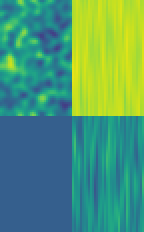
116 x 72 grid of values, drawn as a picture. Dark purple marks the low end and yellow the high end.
It is made of 2 by 2 panels. Panel 1,1: middling, blotchy, strong in contrast. Panel 1,2: very high, streaked downward, faint in contrast. Panel 2,1: low, flat. Panel 2,2: middling, streaked downward.
